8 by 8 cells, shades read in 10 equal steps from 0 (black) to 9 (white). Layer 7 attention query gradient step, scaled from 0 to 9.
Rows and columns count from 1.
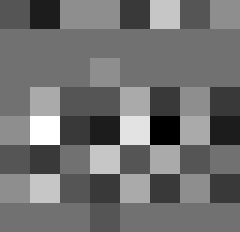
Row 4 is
4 6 3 3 6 2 5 2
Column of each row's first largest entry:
6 1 4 2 2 4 2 1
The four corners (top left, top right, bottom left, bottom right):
3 5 4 4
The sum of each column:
32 37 29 30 37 29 34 26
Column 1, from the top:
3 4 4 4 5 3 5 4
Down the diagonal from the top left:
3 4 4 3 8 6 5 4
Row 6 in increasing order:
2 3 3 3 4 4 6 7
